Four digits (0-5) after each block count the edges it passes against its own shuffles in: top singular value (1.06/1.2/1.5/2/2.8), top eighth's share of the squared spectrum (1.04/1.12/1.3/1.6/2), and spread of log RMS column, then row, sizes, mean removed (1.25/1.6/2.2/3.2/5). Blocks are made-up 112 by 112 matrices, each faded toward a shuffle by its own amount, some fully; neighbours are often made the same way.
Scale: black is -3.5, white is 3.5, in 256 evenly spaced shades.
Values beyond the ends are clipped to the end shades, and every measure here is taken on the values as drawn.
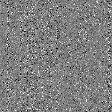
1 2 3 0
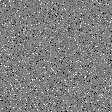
0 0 0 0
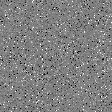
3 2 1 0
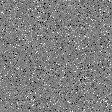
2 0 0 0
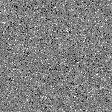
2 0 0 0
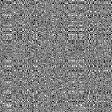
5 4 3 3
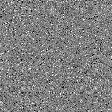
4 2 1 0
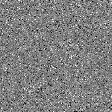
3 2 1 1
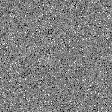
3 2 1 0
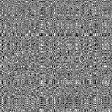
5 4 3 3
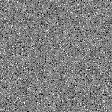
3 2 0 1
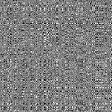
5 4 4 3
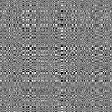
5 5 4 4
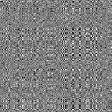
5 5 4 4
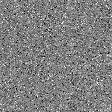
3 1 0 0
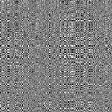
5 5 4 4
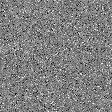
0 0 0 0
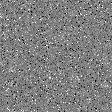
0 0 0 0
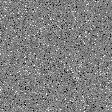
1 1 0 0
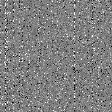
2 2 3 0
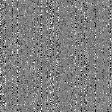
2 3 4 0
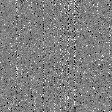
2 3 3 0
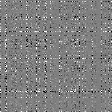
3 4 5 4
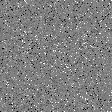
0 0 0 0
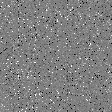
1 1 1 0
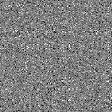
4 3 2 2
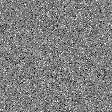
2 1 0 0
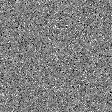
2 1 0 0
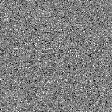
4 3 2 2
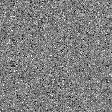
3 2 1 0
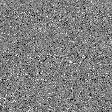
0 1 0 2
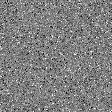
0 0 0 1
